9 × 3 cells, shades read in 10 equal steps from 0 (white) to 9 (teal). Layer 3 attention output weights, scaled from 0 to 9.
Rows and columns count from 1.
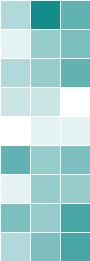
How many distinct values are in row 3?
3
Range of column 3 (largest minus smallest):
7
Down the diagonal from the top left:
3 4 6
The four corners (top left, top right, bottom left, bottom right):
3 6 3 7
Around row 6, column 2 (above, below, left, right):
1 4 6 5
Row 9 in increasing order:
3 5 7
